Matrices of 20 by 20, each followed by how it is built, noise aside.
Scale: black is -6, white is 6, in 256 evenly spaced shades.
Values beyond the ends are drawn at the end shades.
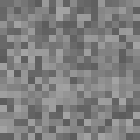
noise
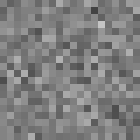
noise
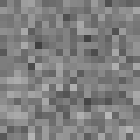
noise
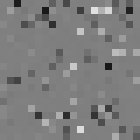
sparse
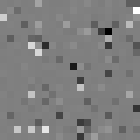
sparse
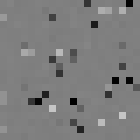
sparse
